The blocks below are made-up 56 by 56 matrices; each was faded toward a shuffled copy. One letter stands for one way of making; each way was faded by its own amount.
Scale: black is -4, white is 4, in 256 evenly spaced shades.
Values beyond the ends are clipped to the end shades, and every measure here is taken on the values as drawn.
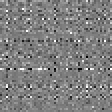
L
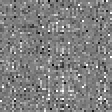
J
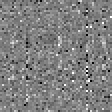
J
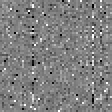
J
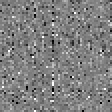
J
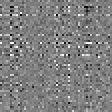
L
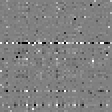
L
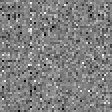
J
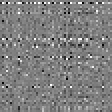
L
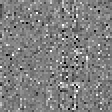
J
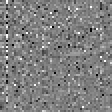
J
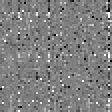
J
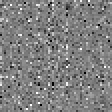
J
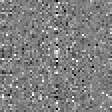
J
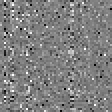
J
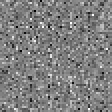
J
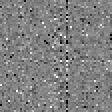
J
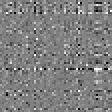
L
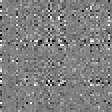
L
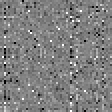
J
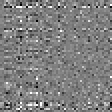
L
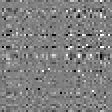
L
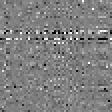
L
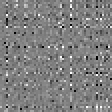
L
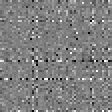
L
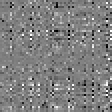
L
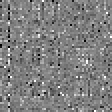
J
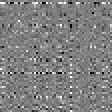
L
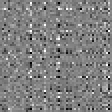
L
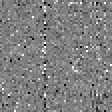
J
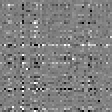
L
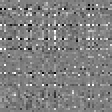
L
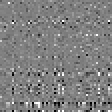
L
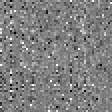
J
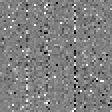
J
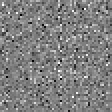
J
